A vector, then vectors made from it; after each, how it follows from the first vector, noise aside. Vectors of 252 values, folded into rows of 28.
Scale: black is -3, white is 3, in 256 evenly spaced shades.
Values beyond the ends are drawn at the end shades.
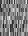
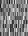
copied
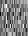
wrapped around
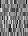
sign-scrambled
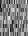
copied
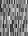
copied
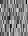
sign-scrambled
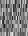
wrapped around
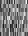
copied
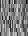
sign-scrambled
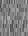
shrunk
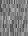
shrunk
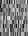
copied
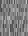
shrunk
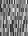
copied
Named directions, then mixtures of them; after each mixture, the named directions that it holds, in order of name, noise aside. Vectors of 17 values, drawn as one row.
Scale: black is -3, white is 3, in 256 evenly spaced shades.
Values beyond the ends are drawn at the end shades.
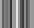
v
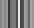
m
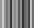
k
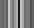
m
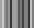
k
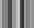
m, v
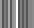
m, v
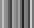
k, m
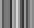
v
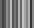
k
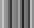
k, m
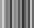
k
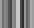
m, v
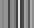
m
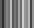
k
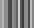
k, m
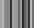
k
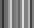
k, m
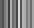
k, m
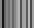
k, v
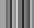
k, v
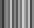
k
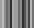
k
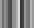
m, v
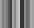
m, v
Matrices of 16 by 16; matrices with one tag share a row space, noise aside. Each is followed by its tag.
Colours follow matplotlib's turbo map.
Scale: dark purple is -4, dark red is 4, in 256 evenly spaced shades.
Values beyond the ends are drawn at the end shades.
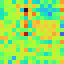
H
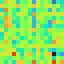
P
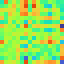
H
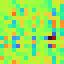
P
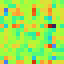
P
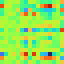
H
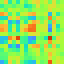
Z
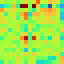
H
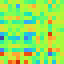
Z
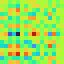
Z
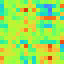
H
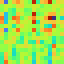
P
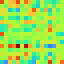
Z
